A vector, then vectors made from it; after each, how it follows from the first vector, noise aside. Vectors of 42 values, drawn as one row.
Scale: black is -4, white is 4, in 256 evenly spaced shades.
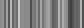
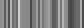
copied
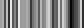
scaled up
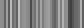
copied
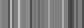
partly zeroed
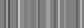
partly zeroed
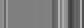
partly zeroed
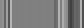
partly zeroed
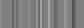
partly zeroed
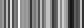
scaled up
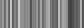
copied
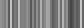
copied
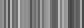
copied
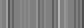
partly zeroed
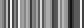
scaled up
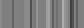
partly zeroed
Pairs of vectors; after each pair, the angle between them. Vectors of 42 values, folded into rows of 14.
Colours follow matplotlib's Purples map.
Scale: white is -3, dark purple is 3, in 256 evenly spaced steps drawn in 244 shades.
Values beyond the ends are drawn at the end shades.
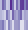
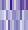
nearly parallel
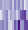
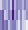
partly opposed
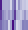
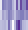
nearly opposite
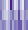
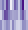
nearly opposite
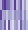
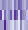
partly aligned
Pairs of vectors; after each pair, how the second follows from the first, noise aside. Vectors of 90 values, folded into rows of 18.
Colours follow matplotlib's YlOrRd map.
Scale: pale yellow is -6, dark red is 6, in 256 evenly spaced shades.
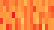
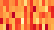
scaled up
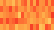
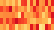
scaled up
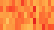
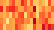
scaled up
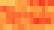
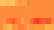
partly zeroed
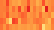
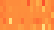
partly zeroed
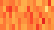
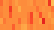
partly zeroed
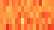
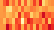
scaled up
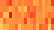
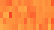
shrunk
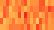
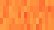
shrunk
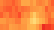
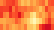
scaled up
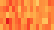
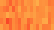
shrunk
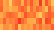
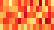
scaled up
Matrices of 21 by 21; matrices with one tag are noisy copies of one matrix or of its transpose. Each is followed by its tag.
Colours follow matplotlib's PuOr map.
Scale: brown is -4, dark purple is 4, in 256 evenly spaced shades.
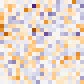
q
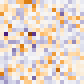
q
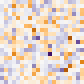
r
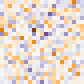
q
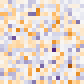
r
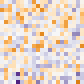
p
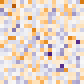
r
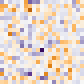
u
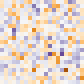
r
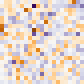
q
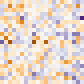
p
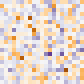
r
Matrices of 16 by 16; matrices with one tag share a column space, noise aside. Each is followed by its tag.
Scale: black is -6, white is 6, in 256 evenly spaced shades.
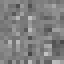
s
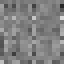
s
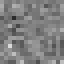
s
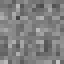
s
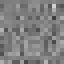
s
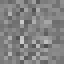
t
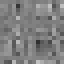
s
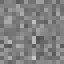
t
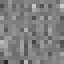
s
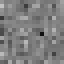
s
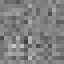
t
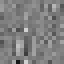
s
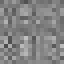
t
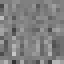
s
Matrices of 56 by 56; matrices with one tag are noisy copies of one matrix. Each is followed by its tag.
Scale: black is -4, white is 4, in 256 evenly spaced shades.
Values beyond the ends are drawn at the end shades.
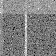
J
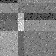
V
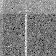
J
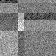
V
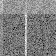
J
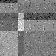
V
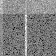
J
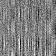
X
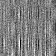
X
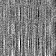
X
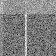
J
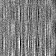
X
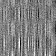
X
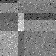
V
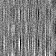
X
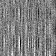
X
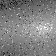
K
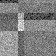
V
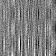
X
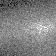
K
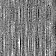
X
